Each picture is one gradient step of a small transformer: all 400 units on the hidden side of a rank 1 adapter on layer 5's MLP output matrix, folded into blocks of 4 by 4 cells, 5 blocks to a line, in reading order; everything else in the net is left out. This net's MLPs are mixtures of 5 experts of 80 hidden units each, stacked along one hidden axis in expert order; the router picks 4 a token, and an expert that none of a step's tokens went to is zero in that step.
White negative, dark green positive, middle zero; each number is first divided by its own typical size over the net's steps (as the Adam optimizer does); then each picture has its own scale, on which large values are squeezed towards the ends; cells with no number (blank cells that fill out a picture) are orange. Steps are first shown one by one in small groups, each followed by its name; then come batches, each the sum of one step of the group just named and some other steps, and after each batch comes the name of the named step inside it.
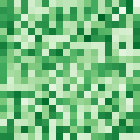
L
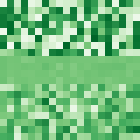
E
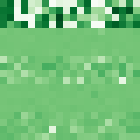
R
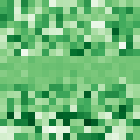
R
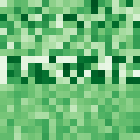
E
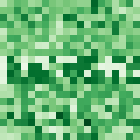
E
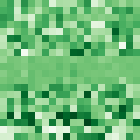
R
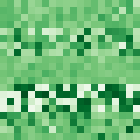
L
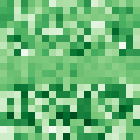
R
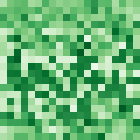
E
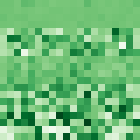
L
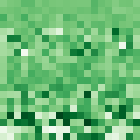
E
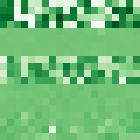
R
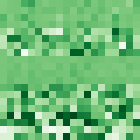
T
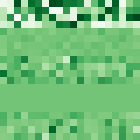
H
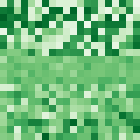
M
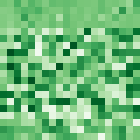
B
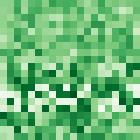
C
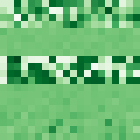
H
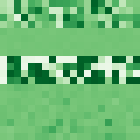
H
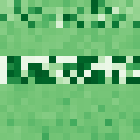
M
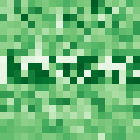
B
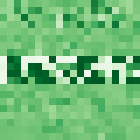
B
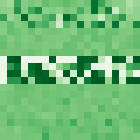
M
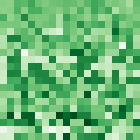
T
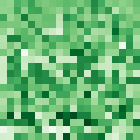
T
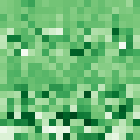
T
